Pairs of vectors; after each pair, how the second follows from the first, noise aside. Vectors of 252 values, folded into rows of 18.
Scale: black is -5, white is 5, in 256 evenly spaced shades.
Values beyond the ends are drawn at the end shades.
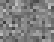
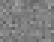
shrunk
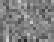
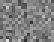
sign-scrambled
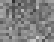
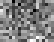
scaled up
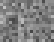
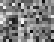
scaled up
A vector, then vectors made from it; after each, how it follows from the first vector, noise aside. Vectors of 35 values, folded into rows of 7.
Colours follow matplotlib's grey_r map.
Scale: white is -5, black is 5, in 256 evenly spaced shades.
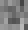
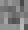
copied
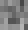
copied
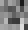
scaled up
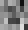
scaled up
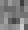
copied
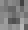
copied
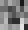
scaled up
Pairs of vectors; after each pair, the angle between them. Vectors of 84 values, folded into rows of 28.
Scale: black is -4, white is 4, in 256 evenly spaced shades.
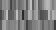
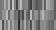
orthogonal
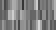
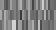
orthogonal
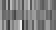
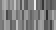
orthogonal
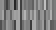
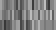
partly aligned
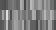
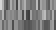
orthogonal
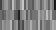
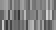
partly aligned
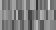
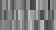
nearly opposite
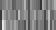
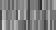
nearly parallel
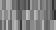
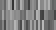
partly aligned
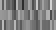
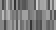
partly aligned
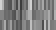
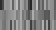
nearly opposite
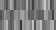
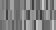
partly aligned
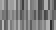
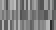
nearly parallel
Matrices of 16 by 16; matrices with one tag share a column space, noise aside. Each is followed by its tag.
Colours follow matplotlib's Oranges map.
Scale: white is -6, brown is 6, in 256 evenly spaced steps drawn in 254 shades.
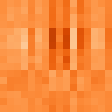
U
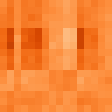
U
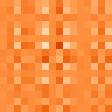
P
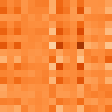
P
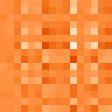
P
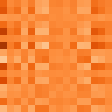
P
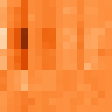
U
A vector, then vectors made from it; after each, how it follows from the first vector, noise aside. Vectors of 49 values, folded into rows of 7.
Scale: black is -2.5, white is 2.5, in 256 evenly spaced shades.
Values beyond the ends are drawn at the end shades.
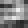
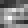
reversed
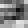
negated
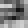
negated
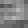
shrunk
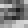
negated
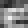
reversed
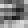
negated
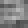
shrunk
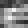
reversed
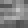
shrunk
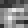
reversed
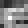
reversed
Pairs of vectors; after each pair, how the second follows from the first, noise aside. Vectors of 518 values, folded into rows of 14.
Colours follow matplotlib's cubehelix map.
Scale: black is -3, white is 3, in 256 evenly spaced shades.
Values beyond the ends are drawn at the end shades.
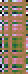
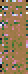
partly zeroed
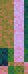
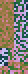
sign-scrambled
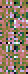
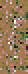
partly zeroed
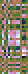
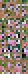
sign-scrambled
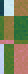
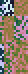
sign-scrambled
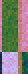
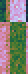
reversed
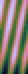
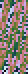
sign-scrambled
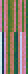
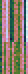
reversed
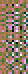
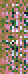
sign-scrambled
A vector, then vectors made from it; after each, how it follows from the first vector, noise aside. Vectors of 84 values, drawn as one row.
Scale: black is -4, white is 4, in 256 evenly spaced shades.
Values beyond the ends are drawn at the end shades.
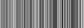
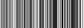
scaled up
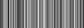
wrapped around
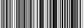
scaled up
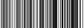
scaled up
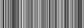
wrapped around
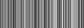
negated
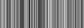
wrapped around
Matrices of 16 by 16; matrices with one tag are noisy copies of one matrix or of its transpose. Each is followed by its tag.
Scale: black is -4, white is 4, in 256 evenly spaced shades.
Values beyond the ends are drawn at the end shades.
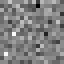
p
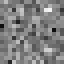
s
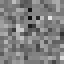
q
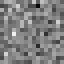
p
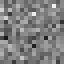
p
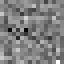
q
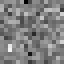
s
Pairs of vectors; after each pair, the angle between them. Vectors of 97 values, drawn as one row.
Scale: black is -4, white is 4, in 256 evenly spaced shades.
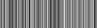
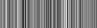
partly aligned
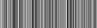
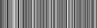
nearly opposite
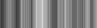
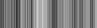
nearly parallel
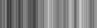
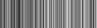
partly aligned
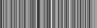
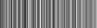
partly aligned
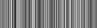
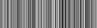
partly opposed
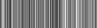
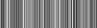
partly opposed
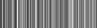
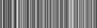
nearly parallel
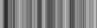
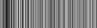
partly aligned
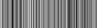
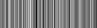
partly aligned
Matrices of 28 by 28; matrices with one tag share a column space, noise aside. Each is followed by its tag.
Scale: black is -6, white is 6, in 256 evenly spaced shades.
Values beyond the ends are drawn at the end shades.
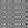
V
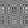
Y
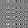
V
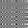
V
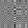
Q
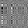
Y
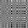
Q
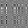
Y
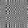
Q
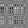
Y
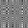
Q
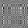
Y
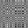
Q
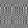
Y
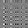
V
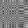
Q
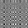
V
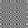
V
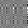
Y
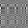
Y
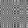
Q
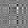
Y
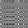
V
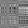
Y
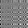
V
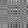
Q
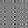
V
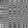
Q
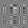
Y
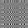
V
